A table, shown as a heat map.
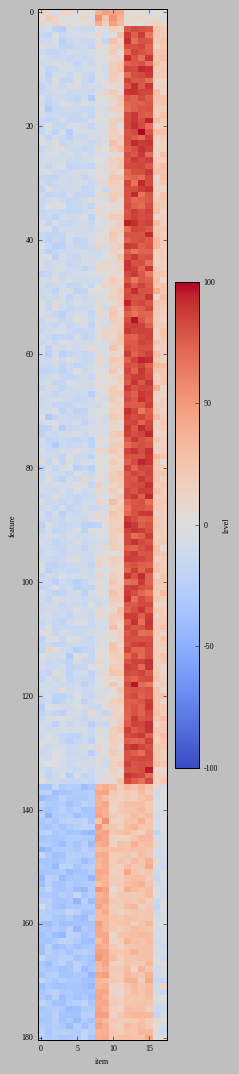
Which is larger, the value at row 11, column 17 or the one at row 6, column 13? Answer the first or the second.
the second
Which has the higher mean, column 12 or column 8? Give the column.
12
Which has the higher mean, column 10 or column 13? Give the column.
13
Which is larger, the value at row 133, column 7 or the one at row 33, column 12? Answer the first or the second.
the second
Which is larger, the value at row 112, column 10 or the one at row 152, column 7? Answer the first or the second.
the first
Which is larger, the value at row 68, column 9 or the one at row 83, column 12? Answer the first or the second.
the second
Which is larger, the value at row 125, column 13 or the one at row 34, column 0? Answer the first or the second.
the first
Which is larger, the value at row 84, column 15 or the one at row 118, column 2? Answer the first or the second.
the first
